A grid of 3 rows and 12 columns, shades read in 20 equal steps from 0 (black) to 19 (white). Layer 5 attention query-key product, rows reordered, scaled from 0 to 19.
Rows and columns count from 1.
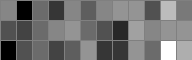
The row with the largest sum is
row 2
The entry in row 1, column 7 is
10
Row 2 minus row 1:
-4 5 0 6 1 1 -4 -8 1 4 -3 2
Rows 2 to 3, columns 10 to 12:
10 11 11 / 8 19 13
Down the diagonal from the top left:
10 5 8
